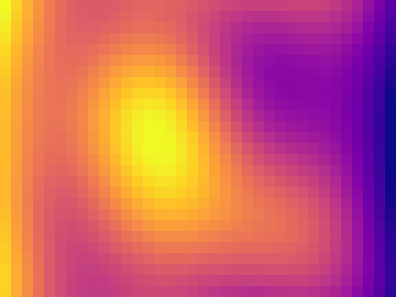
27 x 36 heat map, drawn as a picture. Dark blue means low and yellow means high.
Values rise toward the left. There are no lone odd cells. The centre is the ninth with the highest average.
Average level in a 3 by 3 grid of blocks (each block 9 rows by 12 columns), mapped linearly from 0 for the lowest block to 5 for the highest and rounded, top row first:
4 3 0
4 5 0
3 3 1
